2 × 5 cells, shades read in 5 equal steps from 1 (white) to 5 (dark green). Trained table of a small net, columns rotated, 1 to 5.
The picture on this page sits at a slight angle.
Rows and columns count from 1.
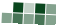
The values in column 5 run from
3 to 3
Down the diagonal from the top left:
1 4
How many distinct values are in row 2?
2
